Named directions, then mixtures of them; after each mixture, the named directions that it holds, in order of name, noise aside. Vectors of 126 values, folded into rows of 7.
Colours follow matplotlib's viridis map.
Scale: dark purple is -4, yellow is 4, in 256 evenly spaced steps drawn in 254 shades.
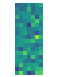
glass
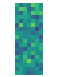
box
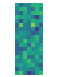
box, glass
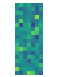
box, glass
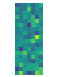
glass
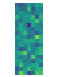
glass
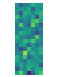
box, glass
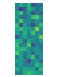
box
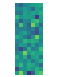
box, glass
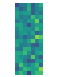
box, glass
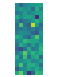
box, glass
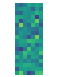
box, glass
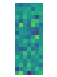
box, glass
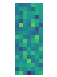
box, glass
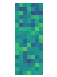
box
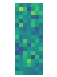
box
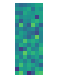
box, glass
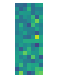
glass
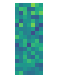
box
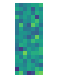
box, glass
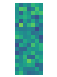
box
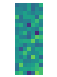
glass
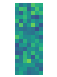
box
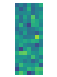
glass
